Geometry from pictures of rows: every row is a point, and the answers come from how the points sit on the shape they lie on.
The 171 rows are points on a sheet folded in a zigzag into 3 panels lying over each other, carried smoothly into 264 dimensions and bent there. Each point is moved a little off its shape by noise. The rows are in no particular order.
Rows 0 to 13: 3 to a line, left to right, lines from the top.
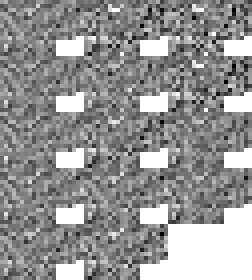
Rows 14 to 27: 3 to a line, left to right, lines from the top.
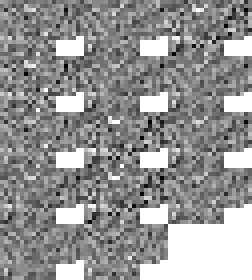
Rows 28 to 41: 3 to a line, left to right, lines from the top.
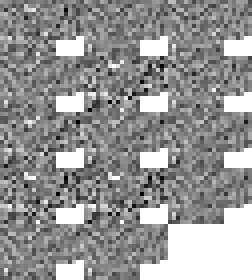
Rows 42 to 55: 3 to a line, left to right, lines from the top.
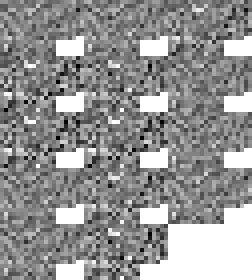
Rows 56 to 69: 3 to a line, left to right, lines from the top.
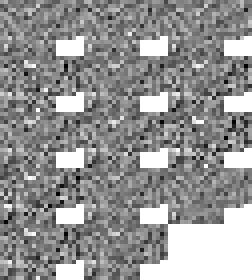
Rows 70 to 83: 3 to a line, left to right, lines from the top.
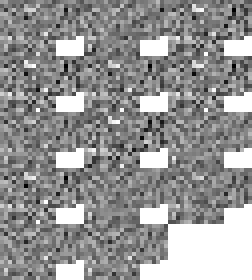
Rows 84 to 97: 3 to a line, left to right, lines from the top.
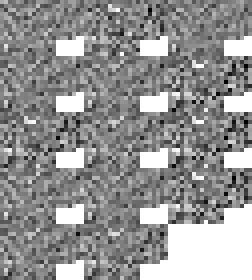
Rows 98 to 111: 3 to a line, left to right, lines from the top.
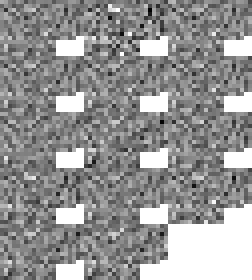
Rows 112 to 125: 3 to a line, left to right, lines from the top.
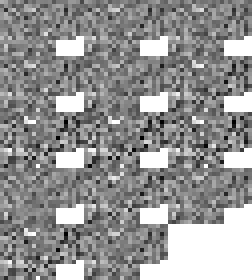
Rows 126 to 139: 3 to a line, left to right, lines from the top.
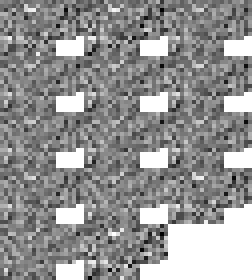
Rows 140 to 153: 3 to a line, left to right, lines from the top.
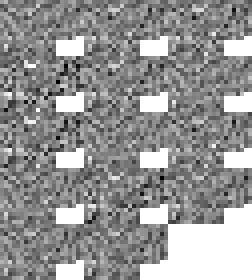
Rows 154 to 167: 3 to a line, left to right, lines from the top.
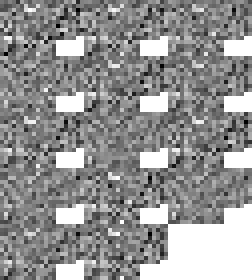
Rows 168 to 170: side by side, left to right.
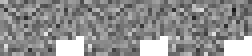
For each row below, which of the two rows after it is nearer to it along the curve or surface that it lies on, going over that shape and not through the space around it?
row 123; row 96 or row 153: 96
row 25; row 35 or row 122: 122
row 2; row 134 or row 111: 111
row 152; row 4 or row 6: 6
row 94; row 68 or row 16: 68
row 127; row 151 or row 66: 151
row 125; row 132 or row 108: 132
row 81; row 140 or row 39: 39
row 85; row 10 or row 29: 29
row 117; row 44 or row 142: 44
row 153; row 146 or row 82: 146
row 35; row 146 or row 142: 146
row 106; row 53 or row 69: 69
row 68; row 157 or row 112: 112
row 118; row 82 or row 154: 154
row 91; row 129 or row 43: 43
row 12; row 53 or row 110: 53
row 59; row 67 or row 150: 150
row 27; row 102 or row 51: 102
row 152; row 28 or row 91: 28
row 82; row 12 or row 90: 12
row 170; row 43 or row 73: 73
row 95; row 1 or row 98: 1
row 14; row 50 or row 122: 50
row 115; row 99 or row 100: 99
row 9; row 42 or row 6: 6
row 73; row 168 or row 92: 92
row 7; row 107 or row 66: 66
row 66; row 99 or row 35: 35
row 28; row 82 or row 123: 123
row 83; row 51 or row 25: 25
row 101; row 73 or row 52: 73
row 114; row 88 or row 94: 94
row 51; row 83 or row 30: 30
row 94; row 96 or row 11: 11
